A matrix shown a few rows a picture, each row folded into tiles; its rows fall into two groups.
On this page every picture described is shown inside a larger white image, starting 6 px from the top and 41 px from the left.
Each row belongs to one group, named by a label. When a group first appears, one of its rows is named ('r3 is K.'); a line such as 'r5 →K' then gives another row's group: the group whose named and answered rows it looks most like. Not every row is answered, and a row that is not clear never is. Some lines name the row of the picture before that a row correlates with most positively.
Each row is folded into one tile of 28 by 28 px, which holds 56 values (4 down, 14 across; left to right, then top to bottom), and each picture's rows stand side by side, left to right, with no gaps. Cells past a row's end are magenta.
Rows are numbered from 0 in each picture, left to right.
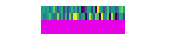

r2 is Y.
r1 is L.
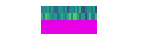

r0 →L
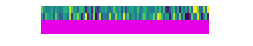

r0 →Y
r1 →Y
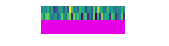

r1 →Y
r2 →Y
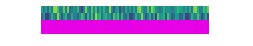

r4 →Y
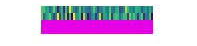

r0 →Y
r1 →Y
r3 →Y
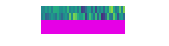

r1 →L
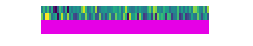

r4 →Y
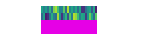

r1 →L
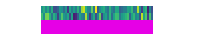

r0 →L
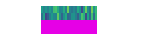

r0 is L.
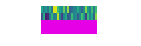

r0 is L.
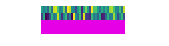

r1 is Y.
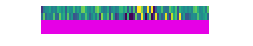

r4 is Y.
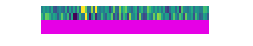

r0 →L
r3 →Y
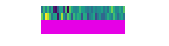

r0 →L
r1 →Y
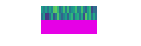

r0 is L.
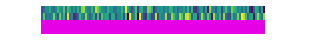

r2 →Y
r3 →Y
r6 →Y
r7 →L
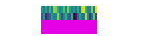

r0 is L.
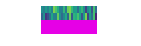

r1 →Y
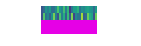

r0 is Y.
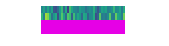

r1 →Y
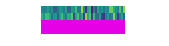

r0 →L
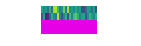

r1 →L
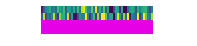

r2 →L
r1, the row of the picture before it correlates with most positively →0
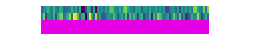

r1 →L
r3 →Y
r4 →L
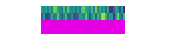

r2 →L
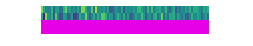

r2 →L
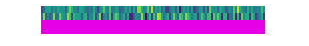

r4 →L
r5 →L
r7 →Y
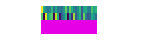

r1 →Y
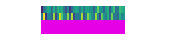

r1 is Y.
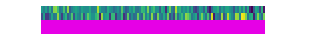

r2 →Y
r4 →Y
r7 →L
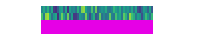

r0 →L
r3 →L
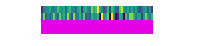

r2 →Y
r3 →L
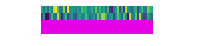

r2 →L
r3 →Y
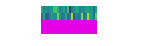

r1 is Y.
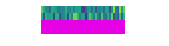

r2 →Y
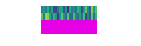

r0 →L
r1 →Y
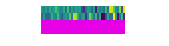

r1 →L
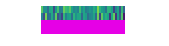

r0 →Y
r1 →Y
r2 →Y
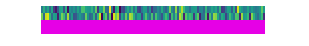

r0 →L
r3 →L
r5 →Y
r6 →L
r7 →Y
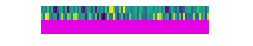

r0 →L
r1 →L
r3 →Y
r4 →L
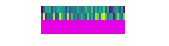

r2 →L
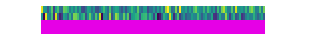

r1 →L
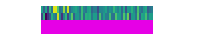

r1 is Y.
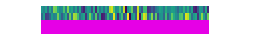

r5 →L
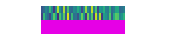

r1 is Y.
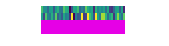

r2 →L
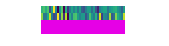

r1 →L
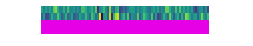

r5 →L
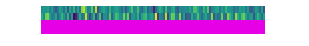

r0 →L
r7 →L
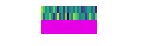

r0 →Y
